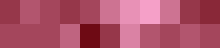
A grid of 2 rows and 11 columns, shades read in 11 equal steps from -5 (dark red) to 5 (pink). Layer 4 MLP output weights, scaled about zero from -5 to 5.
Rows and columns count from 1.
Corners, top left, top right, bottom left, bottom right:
-2 -3 -1 -1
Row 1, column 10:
-2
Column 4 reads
-2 1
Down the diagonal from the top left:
-2 -1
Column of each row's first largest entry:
8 7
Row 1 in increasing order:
-3 -2 -2 -2 -1 -1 0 2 2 4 5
